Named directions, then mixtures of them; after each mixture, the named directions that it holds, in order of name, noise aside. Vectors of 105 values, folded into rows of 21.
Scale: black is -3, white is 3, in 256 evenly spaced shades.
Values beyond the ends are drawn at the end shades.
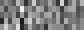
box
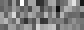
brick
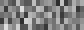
box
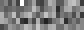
brick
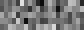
brick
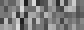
box, brick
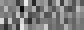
box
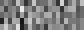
box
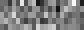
brick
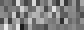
box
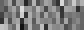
box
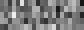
brick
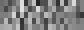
box, brick
